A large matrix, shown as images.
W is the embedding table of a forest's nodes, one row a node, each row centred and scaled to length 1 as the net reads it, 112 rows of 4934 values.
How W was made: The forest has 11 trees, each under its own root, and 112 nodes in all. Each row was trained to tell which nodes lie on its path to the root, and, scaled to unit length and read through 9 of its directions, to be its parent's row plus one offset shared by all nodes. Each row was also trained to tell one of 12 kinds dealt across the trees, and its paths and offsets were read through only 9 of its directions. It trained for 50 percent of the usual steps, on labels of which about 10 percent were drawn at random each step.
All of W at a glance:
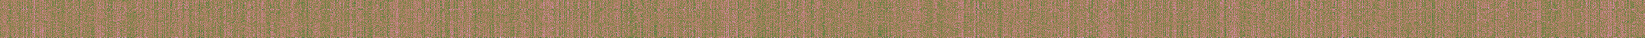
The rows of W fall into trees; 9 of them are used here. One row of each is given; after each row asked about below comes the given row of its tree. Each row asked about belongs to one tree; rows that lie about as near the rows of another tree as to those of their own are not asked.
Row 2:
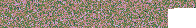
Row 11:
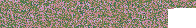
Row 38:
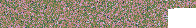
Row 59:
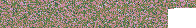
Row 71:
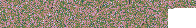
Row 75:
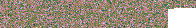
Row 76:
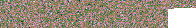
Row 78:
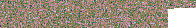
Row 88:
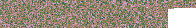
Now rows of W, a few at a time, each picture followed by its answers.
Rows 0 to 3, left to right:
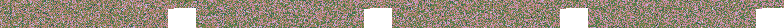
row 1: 75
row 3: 11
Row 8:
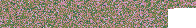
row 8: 78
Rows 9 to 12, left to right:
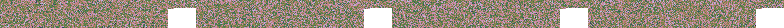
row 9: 38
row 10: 75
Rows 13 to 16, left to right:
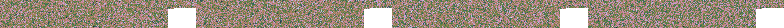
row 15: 11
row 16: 2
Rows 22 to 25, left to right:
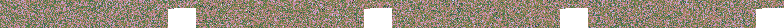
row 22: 38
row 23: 78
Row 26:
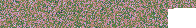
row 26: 2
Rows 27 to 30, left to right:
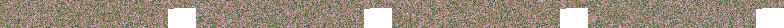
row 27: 71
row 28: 71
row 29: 71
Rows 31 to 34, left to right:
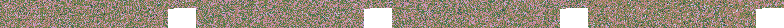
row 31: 71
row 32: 38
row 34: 11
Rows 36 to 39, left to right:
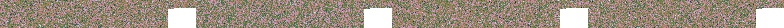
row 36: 78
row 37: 78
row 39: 59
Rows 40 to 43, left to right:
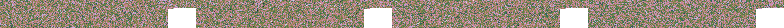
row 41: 38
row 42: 75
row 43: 59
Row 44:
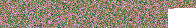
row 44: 88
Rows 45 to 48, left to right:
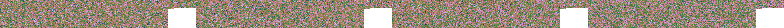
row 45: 11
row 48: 75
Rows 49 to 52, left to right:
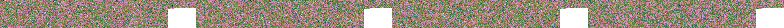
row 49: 38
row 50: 59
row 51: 2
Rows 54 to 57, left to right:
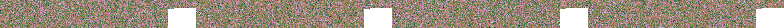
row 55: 78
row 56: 71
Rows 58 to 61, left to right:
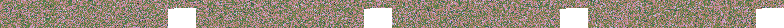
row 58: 38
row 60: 78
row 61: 88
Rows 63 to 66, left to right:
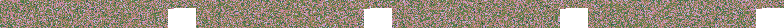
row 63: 11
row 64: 11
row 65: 76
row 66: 75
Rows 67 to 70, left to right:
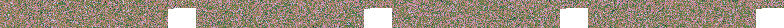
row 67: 71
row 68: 75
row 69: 2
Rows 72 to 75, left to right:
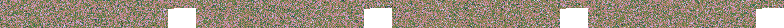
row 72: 75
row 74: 71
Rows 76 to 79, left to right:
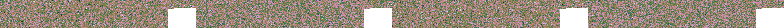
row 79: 71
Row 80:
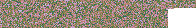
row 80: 2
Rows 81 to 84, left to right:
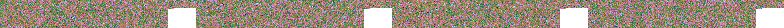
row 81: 38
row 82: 75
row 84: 38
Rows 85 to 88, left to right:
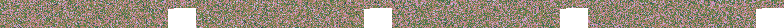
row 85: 59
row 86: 11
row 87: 75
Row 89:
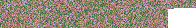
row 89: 76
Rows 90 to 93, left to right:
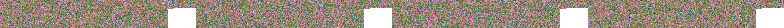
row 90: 2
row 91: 78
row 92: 78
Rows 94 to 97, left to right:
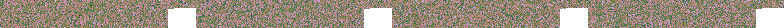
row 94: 76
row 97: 75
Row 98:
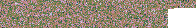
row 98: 2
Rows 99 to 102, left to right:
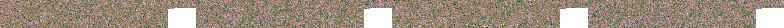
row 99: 11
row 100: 38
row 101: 71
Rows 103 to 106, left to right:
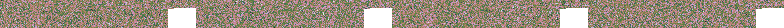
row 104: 38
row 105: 78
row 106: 11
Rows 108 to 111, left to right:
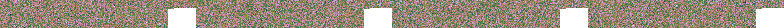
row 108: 78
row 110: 76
